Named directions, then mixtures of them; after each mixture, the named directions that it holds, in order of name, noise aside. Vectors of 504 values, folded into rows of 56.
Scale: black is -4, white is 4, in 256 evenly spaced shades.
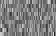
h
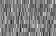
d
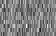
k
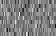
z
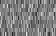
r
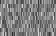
h, r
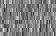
h, k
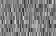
d, z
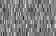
k, z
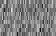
d, k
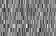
k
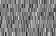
r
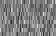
d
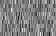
d, r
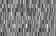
h, k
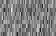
d, k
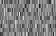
h, z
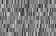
k, z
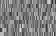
d, h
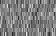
r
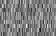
k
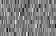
z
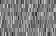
r
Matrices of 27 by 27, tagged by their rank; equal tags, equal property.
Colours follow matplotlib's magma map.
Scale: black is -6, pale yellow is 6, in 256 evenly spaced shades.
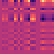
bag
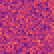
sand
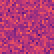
sand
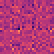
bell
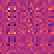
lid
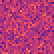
sand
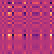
bag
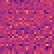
bell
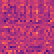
bell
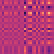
bag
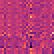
lid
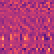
lid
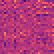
bell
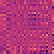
lid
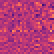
bell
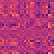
lid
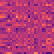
lid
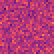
sand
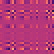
bag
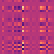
bag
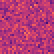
sand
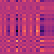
bag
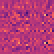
bell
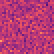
sand
